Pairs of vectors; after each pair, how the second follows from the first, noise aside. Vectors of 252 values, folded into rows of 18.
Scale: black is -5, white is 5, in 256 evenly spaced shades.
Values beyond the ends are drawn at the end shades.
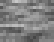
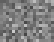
shuffled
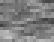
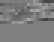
partly zeroed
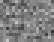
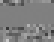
partly zeroed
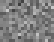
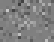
partly zeroed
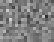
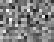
scaled up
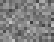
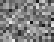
scaled up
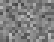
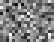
scaled up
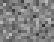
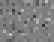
partly zeroed
